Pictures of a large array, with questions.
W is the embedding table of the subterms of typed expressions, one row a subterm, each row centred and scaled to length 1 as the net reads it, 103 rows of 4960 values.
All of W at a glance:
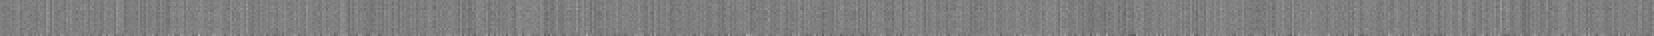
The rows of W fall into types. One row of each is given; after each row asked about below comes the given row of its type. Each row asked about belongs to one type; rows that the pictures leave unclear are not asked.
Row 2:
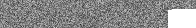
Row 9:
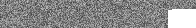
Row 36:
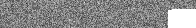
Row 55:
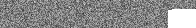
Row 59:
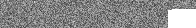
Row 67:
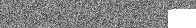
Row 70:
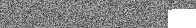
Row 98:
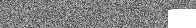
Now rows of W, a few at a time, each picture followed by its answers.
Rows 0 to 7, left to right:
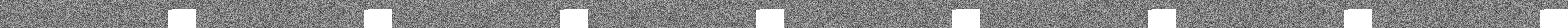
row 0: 98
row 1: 55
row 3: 36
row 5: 2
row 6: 55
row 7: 55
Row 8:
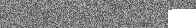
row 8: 9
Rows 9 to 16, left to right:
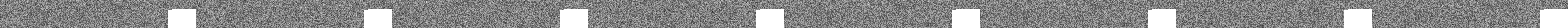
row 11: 59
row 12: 70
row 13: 9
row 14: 9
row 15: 70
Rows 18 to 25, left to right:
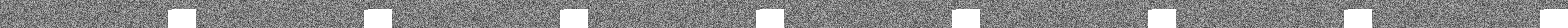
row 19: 98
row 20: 36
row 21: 67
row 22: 59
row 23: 36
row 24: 98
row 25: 70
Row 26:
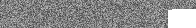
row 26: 9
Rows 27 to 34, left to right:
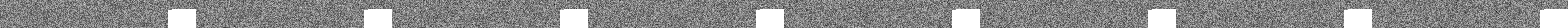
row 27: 9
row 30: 70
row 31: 36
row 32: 59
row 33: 36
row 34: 55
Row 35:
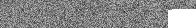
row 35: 98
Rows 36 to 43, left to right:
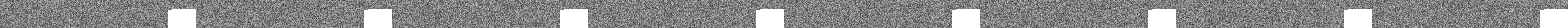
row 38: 9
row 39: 55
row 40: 98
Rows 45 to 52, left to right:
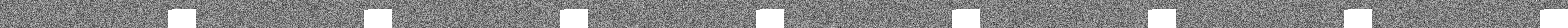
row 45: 55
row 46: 9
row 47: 55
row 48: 67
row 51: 98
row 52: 98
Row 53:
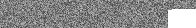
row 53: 59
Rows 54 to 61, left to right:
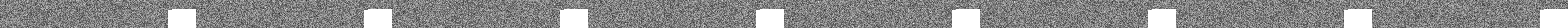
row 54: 9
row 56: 59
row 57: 55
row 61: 70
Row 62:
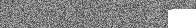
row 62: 98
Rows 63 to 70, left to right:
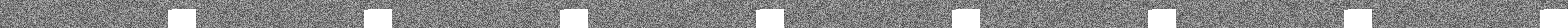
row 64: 70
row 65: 98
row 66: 2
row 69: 59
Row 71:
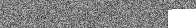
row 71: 2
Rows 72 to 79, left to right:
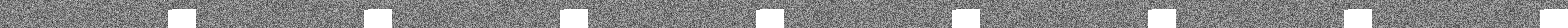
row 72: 98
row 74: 9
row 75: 55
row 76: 9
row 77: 36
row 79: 70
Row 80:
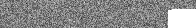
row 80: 36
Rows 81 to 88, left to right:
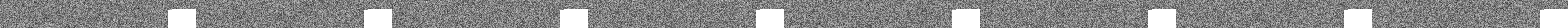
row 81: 67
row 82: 2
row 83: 59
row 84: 70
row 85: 70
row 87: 55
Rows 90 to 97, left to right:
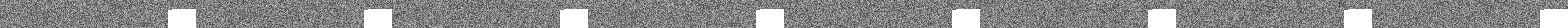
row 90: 9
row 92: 67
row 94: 55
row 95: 98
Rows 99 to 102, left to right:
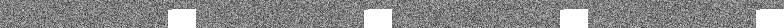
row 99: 59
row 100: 67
